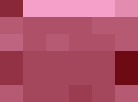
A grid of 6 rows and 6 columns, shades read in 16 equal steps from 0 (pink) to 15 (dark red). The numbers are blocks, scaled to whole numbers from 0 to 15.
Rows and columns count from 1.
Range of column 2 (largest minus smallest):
9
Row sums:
14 45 44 62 62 51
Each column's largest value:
12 9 9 10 9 15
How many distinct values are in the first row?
3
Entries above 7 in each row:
1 3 3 6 6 4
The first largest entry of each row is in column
1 2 2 6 6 4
